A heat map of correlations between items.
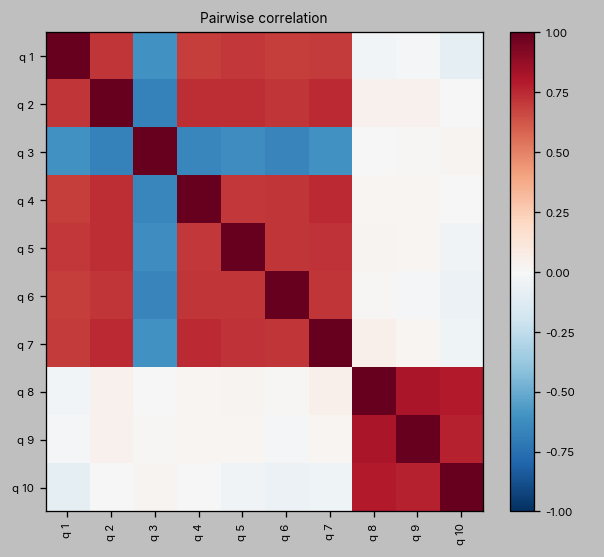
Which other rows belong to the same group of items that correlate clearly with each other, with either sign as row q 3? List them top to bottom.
q 1, q 2, q 4, q 5, q 6, q 7
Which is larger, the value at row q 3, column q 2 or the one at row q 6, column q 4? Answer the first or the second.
the second
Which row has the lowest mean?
q 3
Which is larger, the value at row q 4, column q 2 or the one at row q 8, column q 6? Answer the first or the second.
the first
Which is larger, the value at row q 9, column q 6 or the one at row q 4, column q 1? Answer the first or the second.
the second
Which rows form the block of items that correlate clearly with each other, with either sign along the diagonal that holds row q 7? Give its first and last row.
q 1 to q 7
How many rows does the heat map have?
10
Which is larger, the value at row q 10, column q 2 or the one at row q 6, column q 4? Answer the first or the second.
the second
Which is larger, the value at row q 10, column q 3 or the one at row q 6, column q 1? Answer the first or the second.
the second
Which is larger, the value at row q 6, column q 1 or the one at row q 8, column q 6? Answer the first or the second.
the first
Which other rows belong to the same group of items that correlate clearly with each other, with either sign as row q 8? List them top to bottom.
q 9, q 10
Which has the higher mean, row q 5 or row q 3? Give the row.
q 5
